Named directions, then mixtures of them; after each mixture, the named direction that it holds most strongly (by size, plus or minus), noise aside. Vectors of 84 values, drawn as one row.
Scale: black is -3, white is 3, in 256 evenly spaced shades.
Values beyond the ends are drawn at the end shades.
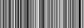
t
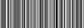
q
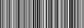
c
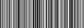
c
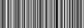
q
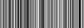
t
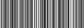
c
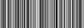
q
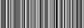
q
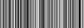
t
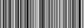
t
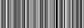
q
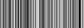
t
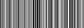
c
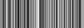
t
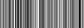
t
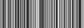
t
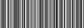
q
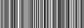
c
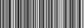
t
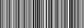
c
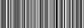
q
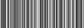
q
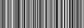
q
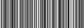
c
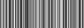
t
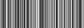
q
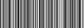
t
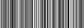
c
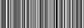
q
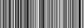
t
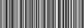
q
